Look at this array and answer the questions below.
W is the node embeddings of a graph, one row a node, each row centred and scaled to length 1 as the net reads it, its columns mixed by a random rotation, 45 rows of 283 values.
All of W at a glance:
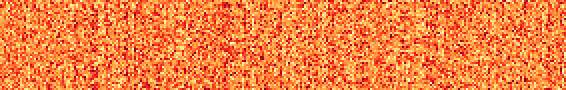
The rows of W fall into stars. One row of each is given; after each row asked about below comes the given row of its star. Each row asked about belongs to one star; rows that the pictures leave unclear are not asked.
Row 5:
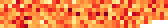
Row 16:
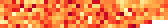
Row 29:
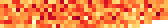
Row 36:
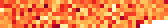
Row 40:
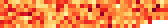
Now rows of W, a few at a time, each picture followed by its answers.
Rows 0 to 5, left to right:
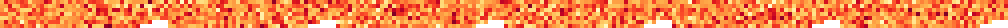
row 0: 40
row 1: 29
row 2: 16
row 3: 40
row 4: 36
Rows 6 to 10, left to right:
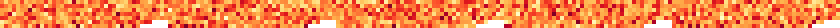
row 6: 16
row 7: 36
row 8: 29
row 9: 16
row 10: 36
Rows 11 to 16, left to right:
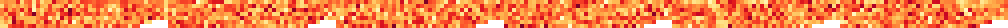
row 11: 5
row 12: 36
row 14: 36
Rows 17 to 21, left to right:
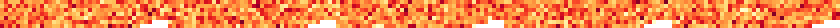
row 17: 40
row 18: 40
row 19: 5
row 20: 29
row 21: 40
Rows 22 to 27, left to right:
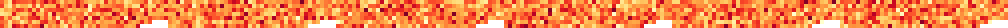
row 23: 29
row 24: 16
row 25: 36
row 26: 29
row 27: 5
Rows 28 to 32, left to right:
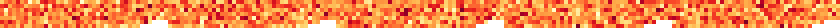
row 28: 29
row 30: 5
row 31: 40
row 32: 40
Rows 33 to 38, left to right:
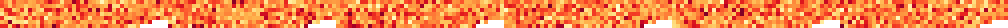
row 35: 36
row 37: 5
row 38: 36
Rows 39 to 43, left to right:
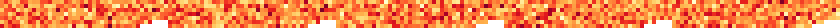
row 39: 40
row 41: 29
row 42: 36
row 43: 29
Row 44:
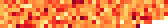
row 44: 36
